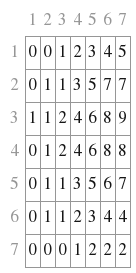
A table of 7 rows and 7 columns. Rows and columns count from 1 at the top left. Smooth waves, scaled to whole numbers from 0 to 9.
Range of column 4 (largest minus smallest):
3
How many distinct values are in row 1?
6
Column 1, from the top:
0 0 1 0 0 0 0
